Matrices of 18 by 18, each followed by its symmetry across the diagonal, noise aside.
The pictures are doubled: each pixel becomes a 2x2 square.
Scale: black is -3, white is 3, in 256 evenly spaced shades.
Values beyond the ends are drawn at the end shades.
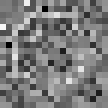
symmetric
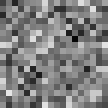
symmetric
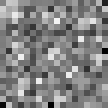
symmetric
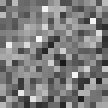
symmetric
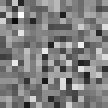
antisymmetric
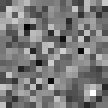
symmetric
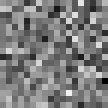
neither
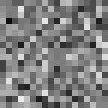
antisymmetric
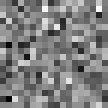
antisymmetric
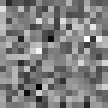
antisymmetric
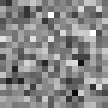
neither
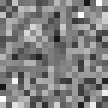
symmetric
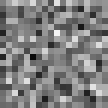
antisymmetric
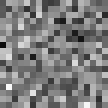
neither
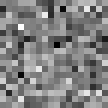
neither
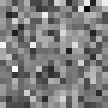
neither
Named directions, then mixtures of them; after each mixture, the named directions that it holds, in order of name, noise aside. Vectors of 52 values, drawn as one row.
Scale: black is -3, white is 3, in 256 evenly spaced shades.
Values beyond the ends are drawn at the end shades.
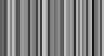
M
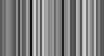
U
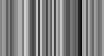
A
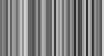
A, M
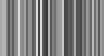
A, M, U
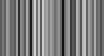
U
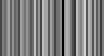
M, U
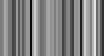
M, U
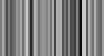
A, U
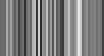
A, U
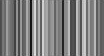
U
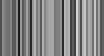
U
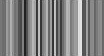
A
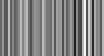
A, M, U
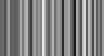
A, M, U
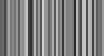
A, M, U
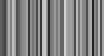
M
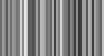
A, M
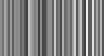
A, M, U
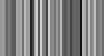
A, M, U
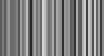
A, M, U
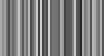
A, M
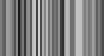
A, U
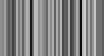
A, M, U
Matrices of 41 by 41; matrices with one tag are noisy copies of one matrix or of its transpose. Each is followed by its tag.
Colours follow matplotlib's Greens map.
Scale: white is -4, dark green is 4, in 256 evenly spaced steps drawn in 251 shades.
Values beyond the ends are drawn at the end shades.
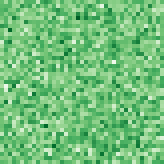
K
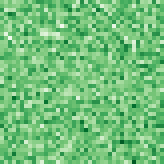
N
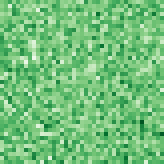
N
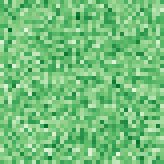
K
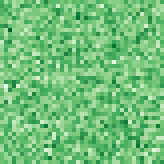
K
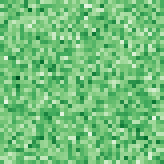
K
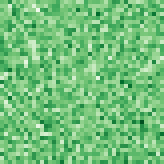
N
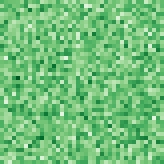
K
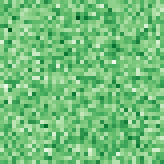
K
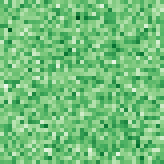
K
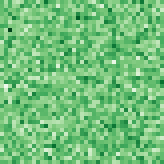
K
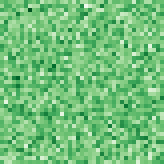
K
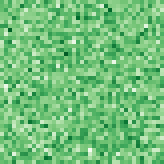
K
